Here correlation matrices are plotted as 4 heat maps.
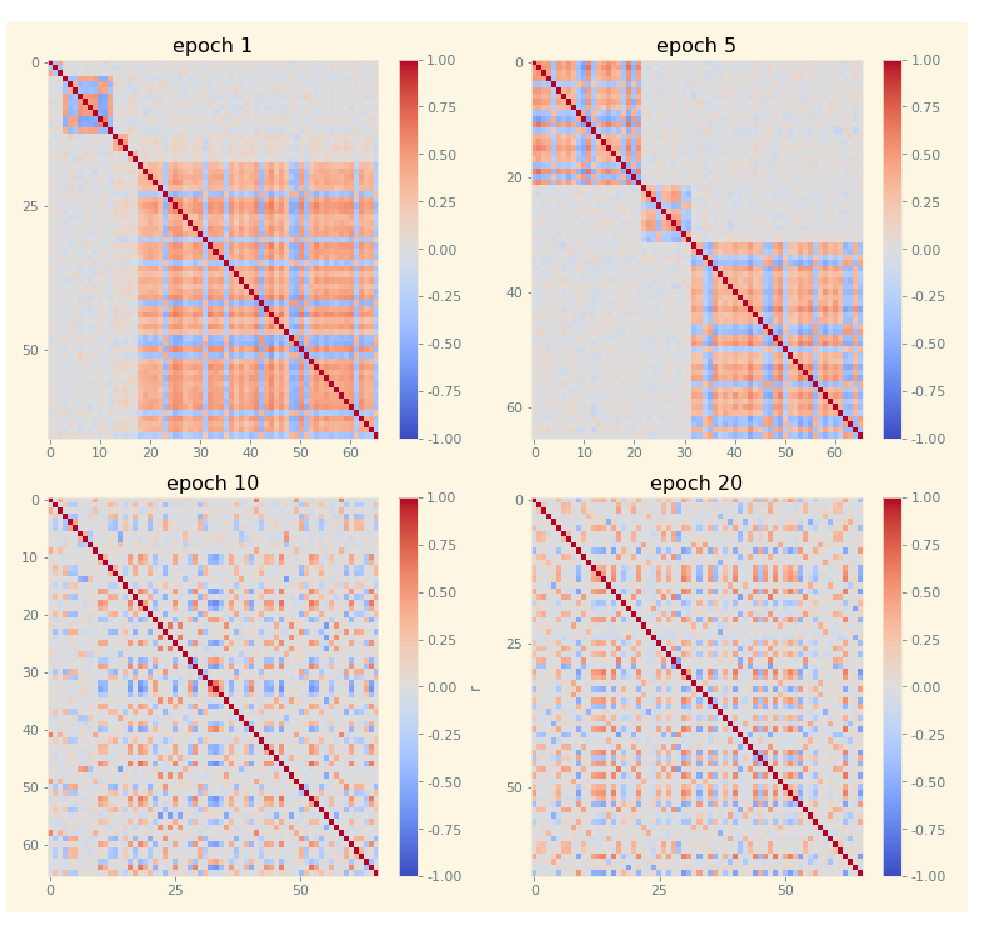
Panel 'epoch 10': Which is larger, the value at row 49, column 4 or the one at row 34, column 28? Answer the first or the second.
the second
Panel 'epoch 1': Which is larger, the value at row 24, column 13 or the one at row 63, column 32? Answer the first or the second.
the second
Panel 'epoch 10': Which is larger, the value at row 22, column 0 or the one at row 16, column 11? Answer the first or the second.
the second
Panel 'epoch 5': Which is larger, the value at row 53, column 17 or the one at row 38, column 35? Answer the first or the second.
the first
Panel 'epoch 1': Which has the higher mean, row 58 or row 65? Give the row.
58
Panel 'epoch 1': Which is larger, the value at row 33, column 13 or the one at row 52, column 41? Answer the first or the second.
the second
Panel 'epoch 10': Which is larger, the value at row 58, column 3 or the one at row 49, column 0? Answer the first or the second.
the second
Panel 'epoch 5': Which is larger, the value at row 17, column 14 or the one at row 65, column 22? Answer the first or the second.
the first
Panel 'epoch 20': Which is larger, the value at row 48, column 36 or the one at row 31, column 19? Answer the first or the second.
the second
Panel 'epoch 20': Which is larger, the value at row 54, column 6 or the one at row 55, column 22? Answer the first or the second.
the first
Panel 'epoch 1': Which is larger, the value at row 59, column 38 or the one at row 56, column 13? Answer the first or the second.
the first
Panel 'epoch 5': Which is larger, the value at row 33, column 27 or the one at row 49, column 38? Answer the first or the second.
the second
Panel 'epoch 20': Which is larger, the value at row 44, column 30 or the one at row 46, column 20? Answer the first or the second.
the first
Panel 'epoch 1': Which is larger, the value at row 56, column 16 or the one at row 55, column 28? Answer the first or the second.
the second
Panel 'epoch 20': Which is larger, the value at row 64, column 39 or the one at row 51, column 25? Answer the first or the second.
the second
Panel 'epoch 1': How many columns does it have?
66
